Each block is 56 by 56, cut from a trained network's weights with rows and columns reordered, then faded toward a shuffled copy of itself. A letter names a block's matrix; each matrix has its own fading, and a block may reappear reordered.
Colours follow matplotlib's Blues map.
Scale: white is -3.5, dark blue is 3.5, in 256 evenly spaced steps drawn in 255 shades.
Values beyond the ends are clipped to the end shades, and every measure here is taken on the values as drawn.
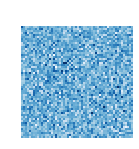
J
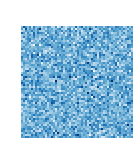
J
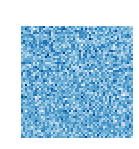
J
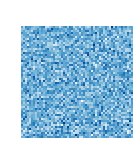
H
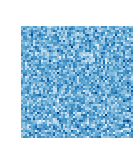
H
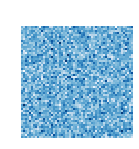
J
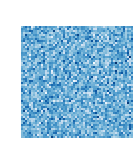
J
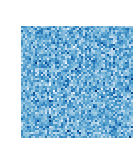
H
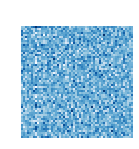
H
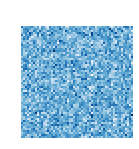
H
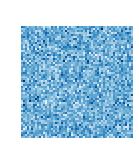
J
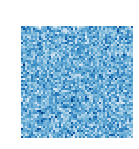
H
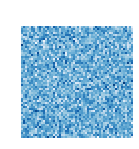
H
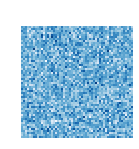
H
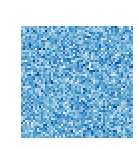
J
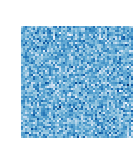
H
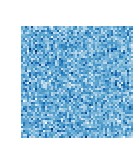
H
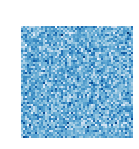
J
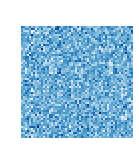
H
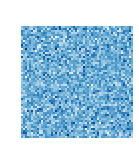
J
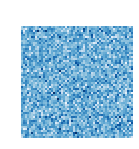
J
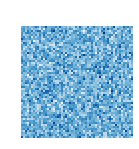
H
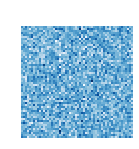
H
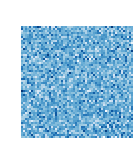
J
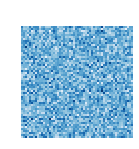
H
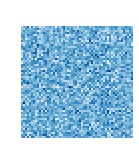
H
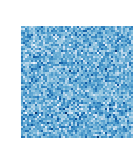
J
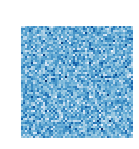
J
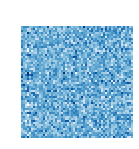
H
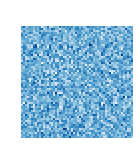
H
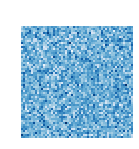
J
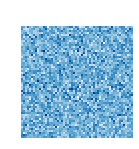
J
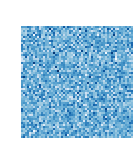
H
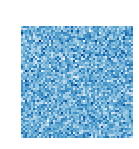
J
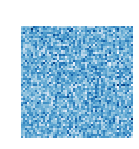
H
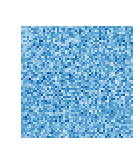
H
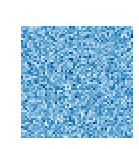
H
